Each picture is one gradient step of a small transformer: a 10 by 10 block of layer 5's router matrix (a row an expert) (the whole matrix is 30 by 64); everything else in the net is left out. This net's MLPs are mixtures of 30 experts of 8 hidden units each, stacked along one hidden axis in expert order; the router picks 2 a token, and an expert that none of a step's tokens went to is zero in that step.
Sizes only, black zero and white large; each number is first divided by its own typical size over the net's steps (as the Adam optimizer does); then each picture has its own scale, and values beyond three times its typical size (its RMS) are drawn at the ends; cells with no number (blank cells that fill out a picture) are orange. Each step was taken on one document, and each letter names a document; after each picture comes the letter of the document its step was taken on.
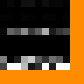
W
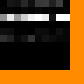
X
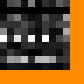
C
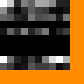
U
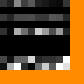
W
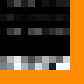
W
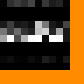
C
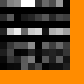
W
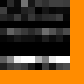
W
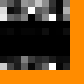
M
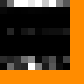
M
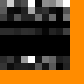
M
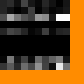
M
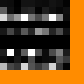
M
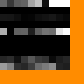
U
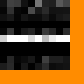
C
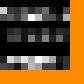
U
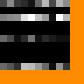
X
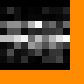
C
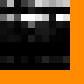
X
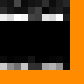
M
